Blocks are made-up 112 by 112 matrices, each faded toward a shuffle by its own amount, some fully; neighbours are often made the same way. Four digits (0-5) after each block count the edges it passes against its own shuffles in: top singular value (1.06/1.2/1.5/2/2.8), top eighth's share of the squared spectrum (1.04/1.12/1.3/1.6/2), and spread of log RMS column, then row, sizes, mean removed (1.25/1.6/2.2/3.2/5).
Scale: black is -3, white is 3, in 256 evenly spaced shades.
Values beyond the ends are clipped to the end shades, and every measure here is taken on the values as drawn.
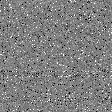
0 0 0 1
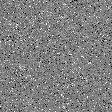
0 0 0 0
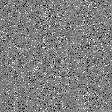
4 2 1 1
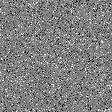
2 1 0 0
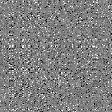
4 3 2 2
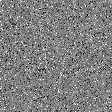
0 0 0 0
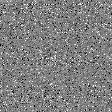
1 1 1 2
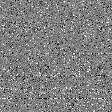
2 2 1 2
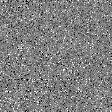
1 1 1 2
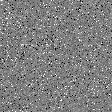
0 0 0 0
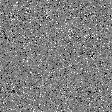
0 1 0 1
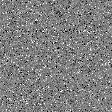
0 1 0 1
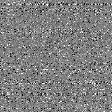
4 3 1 3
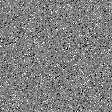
2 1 0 1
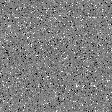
2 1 0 1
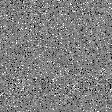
3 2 0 1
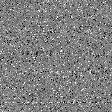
3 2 0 1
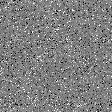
2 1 0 1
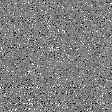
3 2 0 2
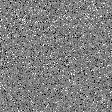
2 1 0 0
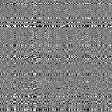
5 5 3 4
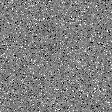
2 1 0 0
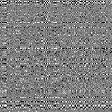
5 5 3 4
